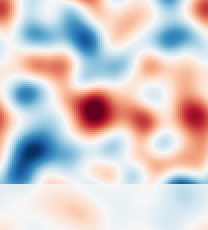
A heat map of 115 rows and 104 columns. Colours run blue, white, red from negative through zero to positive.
The bottom middle is the smoothest part. The histogram is bell-shaped. No lone cell stands out from its neighbours. A horizontal seam about 80% of the way down splits the table, and the bottom part is calmer.
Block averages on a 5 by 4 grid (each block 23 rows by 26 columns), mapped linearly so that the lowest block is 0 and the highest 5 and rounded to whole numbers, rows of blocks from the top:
2132
3333
2555
0233
3332
